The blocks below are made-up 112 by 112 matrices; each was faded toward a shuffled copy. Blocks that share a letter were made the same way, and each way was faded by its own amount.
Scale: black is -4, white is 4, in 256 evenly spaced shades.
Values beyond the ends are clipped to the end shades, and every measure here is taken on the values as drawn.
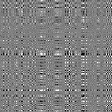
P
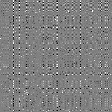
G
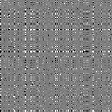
G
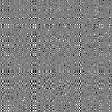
G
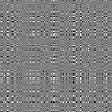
P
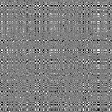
G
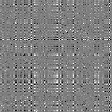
G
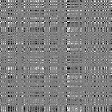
P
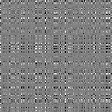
P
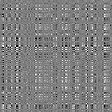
P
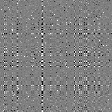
G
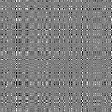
P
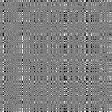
P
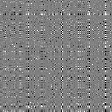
G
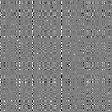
P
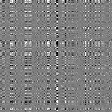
P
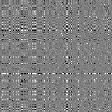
G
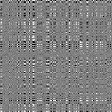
P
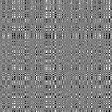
P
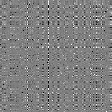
G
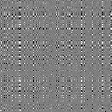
P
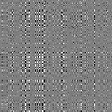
P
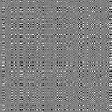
P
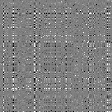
G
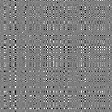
P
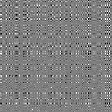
P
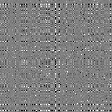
G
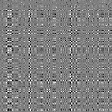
P
